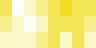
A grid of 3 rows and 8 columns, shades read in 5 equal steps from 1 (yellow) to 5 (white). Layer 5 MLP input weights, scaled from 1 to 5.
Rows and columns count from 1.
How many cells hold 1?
1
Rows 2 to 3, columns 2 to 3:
4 5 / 4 4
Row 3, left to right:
4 4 4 3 2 4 2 4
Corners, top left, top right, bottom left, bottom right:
2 2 4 4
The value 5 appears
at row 1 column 2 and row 2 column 3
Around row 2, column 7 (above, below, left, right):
2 2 2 3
